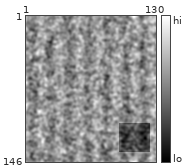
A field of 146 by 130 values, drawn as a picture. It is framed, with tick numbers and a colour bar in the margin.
The texture is blotchy. The bottom right is the ninth with the lowest average. An odd patch, lower than its surroundings, sits in the bottom right. Stripes running up and down repeat 7 times from left to right.
